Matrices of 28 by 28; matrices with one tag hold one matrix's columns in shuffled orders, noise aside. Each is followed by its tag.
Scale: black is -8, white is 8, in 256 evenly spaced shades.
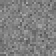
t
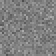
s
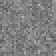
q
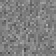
q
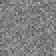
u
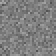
u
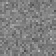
t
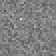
t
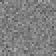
u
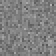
q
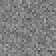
u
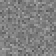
u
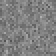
q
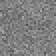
s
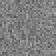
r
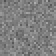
r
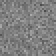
t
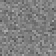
s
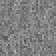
q
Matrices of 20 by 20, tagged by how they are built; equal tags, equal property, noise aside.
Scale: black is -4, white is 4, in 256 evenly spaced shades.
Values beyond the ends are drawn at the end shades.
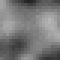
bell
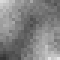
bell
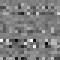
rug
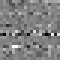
rug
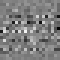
rug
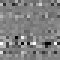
rug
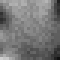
bell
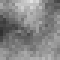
bell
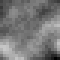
bell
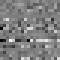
rug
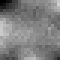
bell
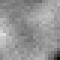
bell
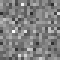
rug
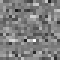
rug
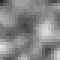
bell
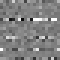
rug
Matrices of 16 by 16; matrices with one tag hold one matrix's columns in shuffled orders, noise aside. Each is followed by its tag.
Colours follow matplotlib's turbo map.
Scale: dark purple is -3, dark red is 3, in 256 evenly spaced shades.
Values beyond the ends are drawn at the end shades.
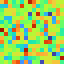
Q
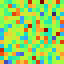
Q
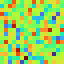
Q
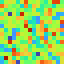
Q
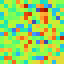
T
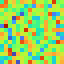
Q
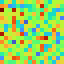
T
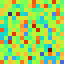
Q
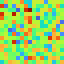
T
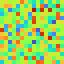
T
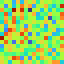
T
